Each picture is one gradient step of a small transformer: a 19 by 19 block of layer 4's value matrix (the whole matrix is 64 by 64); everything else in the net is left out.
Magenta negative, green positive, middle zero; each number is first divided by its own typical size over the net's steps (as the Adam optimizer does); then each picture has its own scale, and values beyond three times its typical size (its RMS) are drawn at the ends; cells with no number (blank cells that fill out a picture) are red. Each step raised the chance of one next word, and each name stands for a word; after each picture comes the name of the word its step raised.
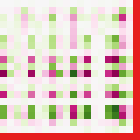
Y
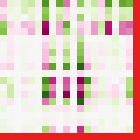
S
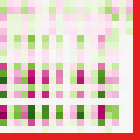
Y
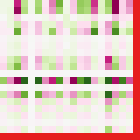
S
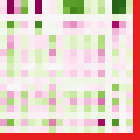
S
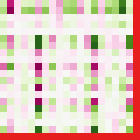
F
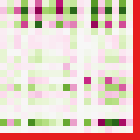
S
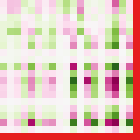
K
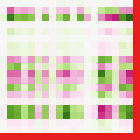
Y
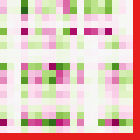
K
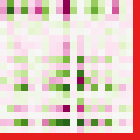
S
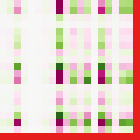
K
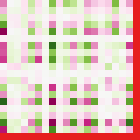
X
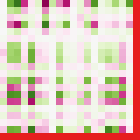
X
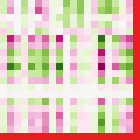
F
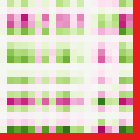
X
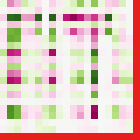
Y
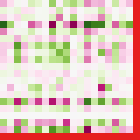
X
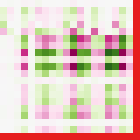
F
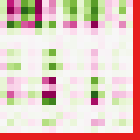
S
